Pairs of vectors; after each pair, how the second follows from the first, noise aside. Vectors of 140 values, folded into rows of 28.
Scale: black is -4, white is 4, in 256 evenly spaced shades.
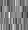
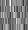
wrapped around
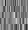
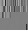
partly zeroed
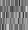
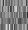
wrapped around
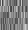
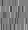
partly zeroed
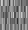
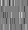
partly zeroed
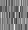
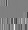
partly zeroed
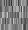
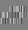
partly zeroed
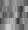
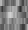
wrapped around
